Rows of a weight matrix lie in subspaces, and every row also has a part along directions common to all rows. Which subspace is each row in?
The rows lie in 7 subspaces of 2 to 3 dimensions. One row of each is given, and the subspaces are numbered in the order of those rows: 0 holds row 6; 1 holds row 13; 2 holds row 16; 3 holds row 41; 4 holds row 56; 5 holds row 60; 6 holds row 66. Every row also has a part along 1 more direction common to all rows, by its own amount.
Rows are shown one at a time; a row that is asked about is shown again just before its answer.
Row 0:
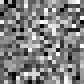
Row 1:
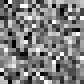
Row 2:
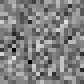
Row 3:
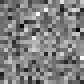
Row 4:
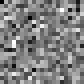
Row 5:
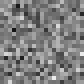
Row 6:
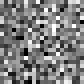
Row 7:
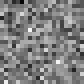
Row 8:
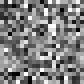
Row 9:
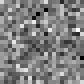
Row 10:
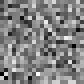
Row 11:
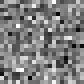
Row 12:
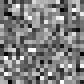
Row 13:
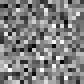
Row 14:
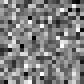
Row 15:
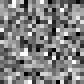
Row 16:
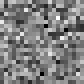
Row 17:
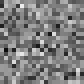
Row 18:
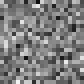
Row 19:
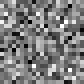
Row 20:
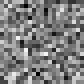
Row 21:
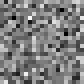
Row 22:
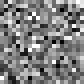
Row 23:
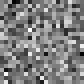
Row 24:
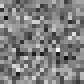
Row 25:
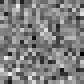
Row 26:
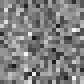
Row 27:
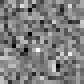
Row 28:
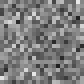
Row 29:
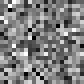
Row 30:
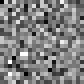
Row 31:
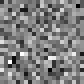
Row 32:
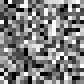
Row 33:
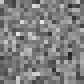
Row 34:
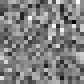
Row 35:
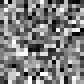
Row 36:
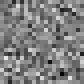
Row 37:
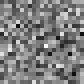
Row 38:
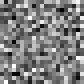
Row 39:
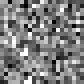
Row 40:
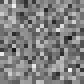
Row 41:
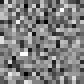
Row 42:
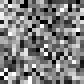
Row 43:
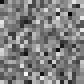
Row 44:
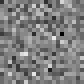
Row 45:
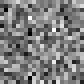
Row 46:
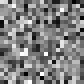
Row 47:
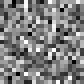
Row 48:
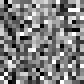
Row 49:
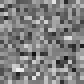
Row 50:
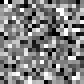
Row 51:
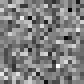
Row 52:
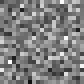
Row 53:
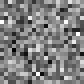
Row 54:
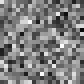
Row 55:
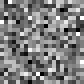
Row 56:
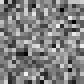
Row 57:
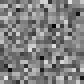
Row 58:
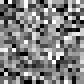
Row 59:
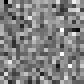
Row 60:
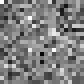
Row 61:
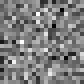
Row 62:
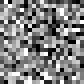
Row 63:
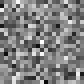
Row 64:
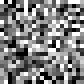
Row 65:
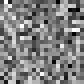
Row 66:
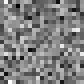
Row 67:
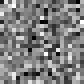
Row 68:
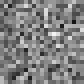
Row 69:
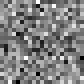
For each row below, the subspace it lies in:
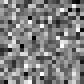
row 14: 5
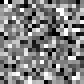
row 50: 5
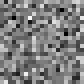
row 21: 5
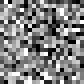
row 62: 5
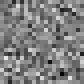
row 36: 6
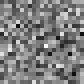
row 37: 5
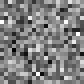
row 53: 2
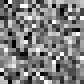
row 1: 0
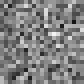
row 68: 2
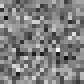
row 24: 4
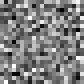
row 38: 5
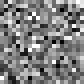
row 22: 1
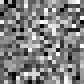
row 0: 0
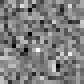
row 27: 0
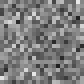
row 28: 1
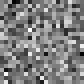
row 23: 1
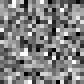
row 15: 6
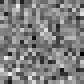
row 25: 6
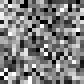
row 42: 4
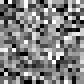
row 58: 2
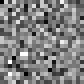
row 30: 3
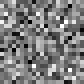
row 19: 2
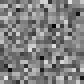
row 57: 1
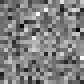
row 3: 3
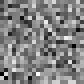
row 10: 4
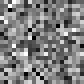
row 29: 1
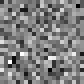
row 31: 3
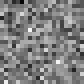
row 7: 1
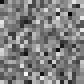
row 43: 5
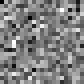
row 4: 5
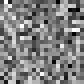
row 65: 6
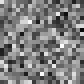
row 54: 5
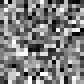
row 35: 4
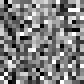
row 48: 6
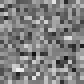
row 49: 4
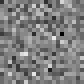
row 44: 3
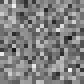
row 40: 2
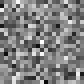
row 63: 4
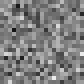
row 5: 6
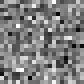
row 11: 4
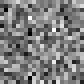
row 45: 1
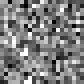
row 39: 0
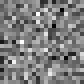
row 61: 3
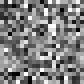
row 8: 1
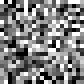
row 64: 4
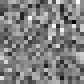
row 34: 1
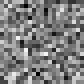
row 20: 2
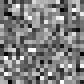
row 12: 6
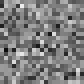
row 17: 4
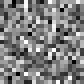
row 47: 6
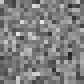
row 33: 0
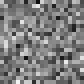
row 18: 0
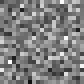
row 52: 3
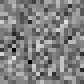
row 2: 2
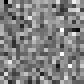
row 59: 6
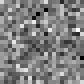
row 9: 3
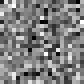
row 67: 0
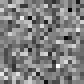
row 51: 4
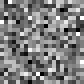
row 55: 2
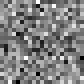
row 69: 0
